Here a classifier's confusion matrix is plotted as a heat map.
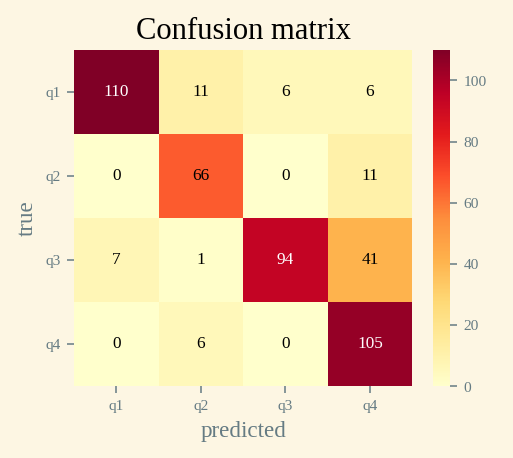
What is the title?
Confusion matrix
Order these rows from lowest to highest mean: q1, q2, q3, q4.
q2, q4, q1, q3
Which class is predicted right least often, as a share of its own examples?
q3
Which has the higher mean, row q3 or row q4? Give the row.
q3
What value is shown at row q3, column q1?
7
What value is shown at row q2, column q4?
11
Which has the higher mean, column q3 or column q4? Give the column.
q4
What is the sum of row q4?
111
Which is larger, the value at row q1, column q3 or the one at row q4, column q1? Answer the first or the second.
the first
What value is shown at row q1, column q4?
6
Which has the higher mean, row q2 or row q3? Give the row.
q3
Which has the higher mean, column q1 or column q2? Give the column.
q1
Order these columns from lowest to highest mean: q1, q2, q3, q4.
q2, q3, q1, q4
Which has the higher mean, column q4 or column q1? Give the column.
q4
